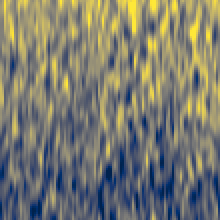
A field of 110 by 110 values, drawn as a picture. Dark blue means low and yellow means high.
The grain runs up and down. Overall the values sit about 50% of the way up the scale. Values rise toward the top.
